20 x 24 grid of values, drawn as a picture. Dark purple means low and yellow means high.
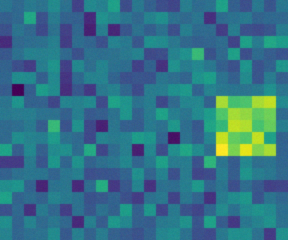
Histogram: skewed, a long tail of high values. Ninth with the highest average: middle right. Average level on the scale: 40%. Odd patch: higher, in the middle right.
